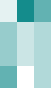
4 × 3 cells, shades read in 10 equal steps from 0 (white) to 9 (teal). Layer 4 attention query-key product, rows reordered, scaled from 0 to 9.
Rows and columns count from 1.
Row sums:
16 9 9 9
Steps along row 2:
down up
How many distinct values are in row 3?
3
